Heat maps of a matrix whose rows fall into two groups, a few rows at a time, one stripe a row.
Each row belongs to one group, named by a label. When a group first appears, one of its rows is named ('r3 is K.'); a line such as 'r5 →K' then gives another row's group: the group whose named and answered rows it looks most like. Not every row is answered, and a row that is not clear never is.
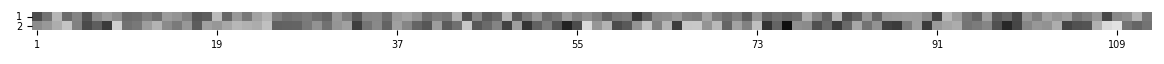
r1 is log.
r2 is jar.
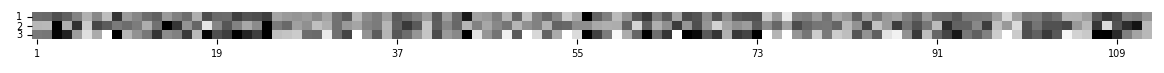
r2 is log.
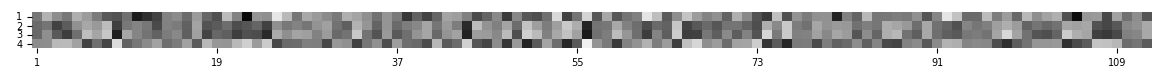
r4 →jar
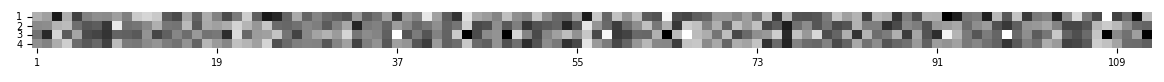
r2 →jar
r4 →jar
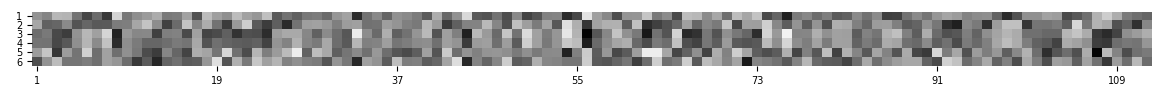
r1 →jar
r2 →log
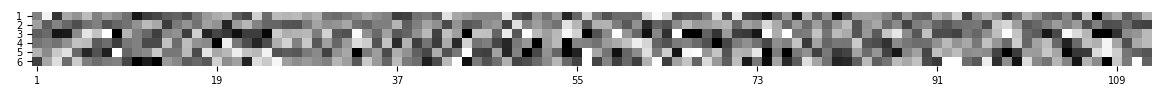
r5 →jar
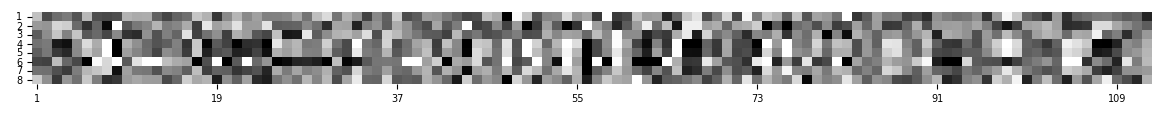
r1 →log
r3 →log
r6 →log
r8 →log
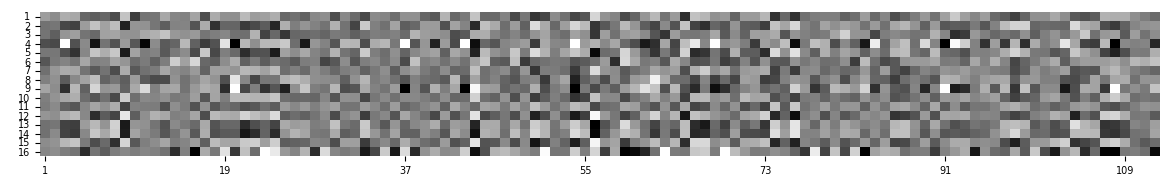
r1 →jar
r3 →log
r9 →log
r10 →jar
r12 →jar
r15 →jar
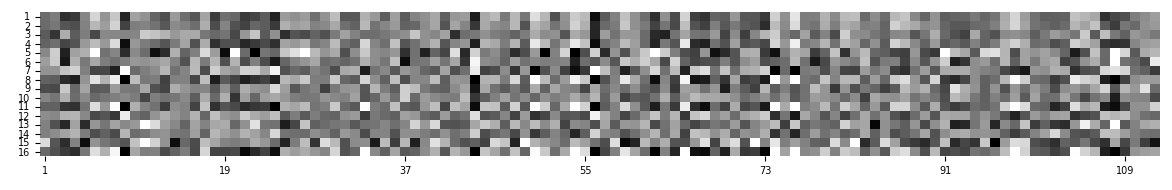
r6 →log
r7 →jar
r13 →log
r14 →jar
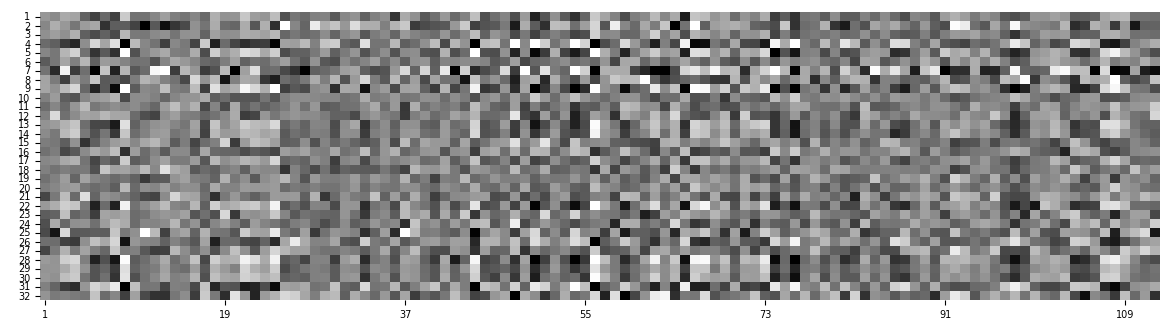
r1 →jar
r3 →jar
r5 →jar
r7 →log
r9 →jar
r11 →log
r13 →jar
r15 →log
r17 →jar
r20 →jar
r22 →jar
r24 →log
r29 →jar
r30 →jar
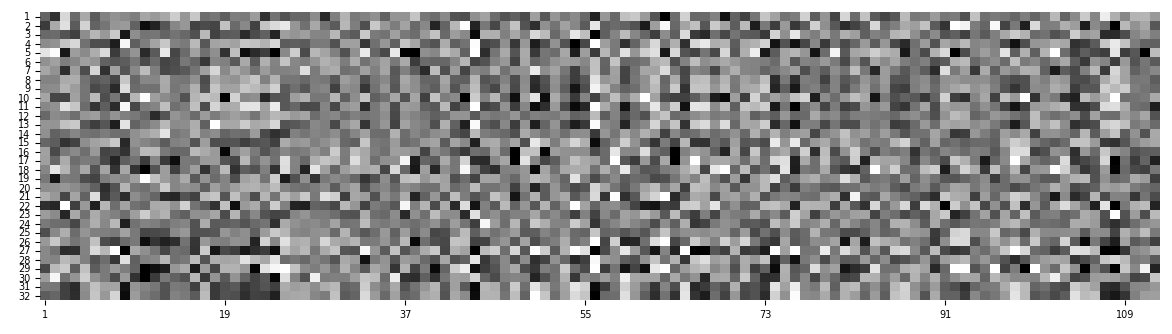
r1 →log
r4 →jar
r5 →log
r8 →jar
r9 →jar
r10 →log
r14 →log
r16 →log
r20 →jar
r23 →log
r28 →jar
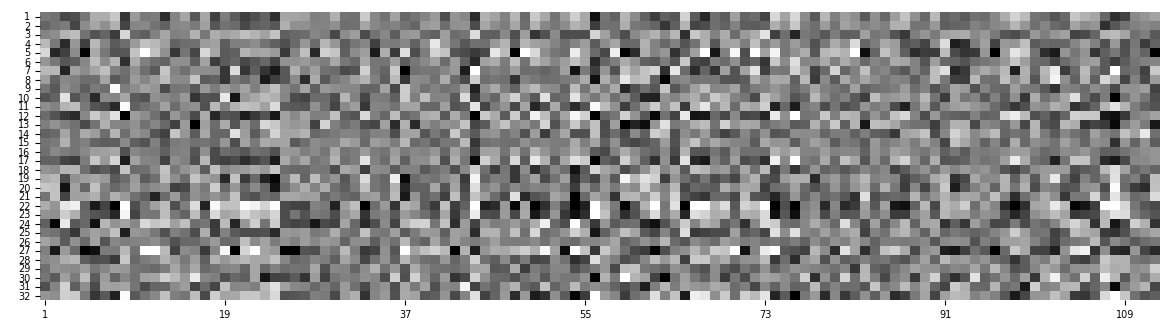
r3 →jar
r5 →log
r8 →log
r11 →jar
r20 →log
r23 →jar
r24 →log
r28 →jar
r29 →log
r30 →log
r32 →jar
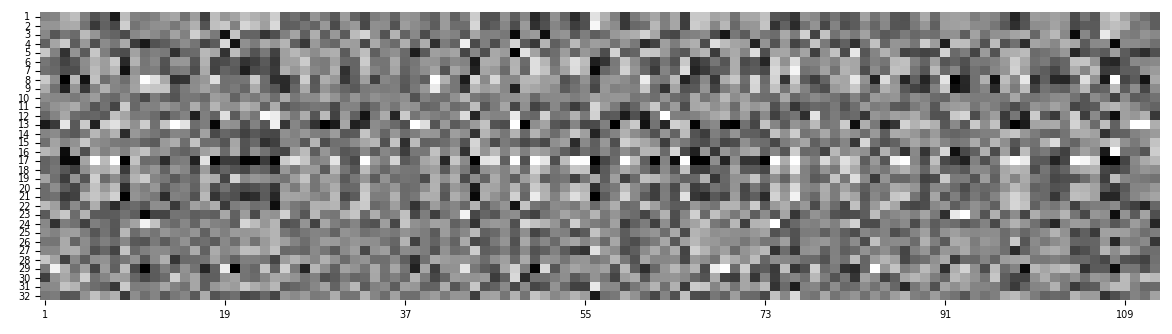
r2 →jar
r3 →log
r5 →log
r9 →log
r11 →jar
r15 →log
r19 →log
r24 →log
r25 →jar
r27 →jar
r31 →jar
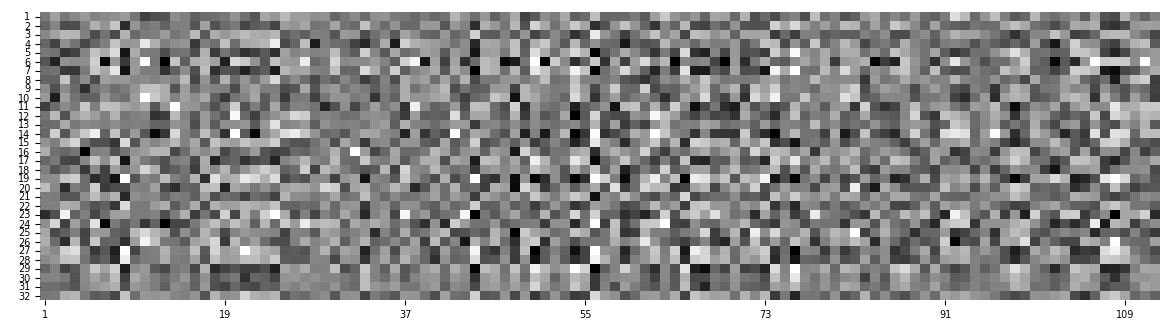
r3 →jar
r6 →log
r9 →log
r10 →log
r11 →log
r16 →log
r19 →jar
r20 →log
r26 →log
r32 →jar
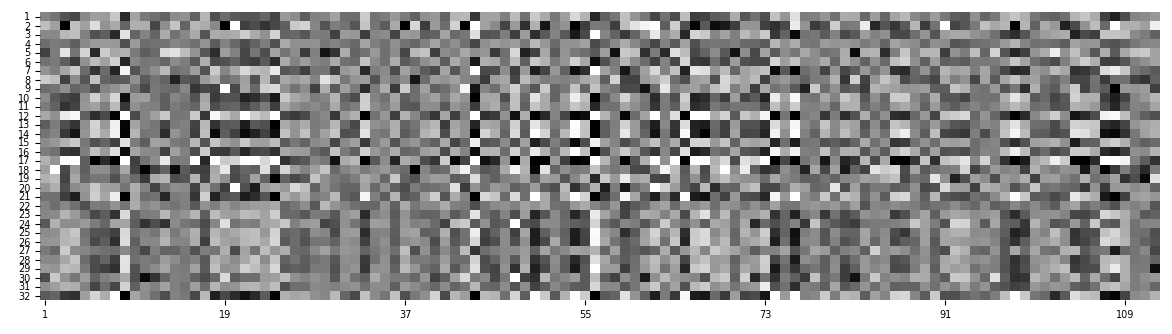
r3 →jar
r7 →jar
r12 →jar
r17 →jar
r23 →jar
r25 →jar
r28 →jar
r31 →jar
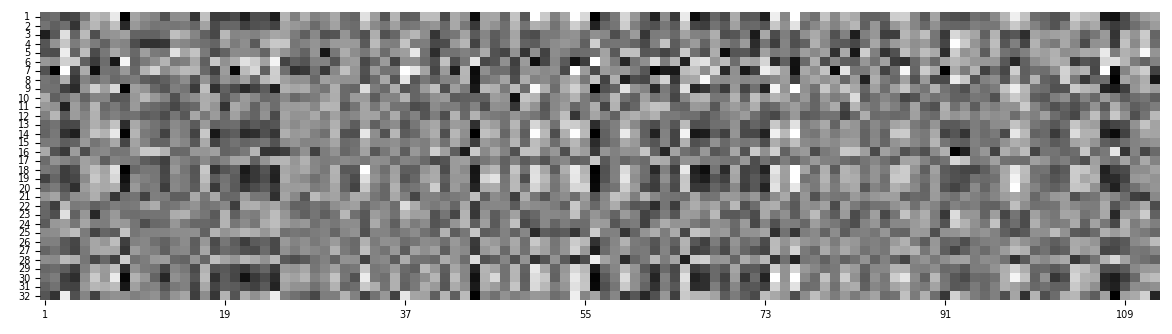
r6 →jar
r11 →log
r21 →log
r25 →jar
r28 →jar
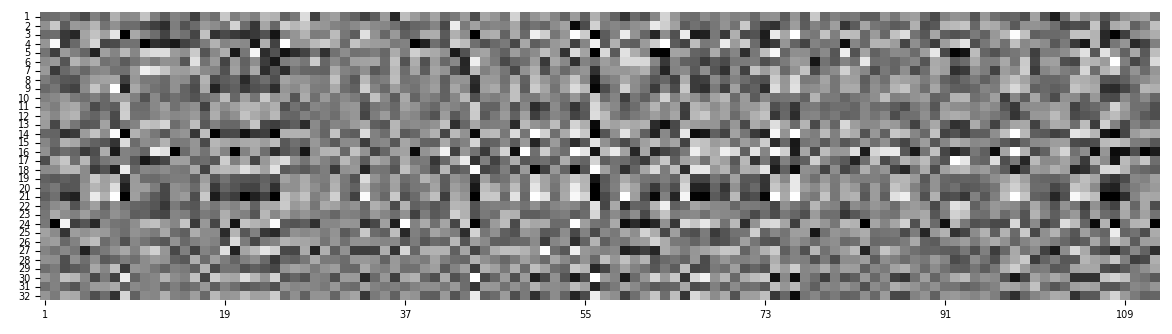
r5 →log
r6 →log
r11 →jar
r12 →jar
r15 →jar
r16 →log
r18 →jar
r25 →log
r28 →log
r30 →jar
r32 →jar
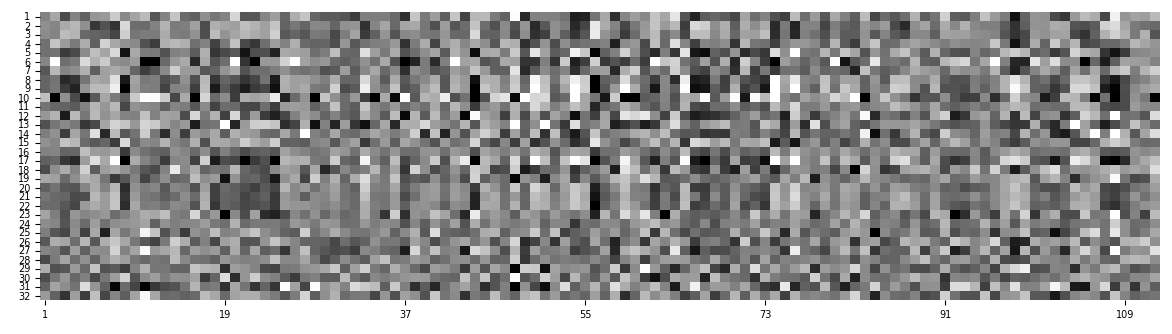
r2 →jar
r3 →jar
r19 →log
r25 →log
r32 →log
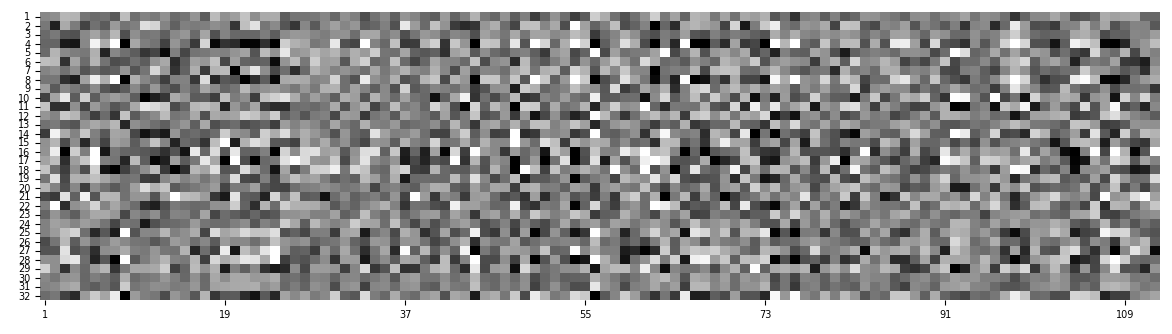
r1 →jar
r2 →log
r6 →log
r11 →log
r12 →jar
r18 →log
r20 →log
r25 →jar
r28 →jar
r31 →jar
